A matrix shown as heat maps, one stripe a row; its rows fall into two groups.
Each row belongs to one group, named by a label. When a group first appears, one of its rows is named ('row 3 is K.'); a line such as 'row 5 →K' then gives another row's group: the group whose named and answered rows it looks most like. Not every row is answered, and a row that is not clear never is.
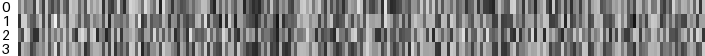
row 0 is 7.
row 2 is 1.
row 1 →7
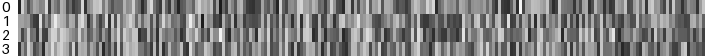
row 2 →1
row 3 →1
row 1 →1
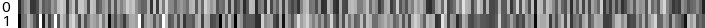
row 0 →1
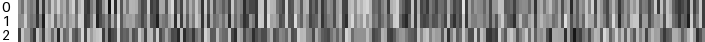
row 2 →7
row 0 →1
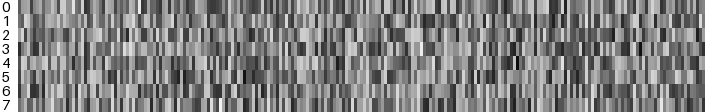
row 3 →1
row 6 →1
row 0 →7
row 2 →7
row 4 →7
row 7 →1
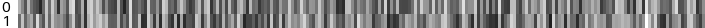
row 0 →7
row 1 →7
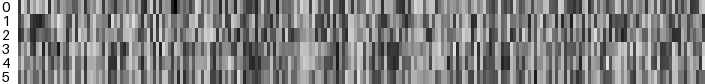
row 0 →7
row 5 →7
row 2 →1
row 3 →7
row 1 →1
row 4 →7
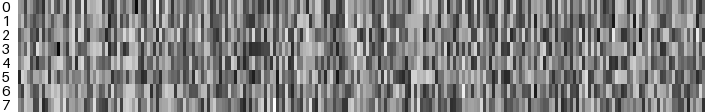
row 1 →7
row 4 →1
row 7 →1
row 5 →7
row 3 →7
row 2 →1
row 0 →7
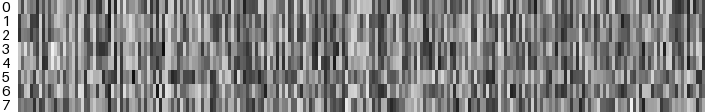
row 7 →7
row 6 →1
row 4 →1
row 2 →1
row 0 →1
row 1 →1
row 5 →7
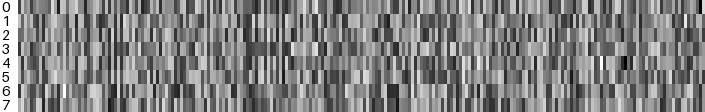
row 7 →7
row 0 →7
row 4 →1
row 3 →7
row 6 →7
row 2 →1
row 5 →1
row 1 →1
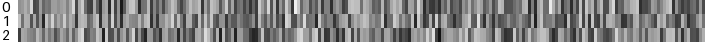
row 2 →7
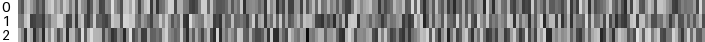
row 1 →1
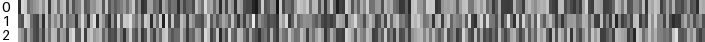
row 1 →1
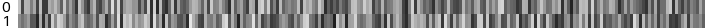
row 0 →1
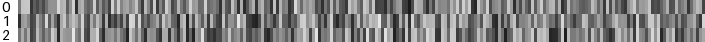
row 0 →1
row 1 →7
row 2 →7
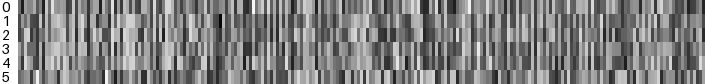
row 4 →1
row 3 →1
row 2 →1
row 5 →7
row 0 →1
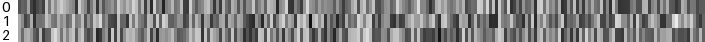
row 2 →1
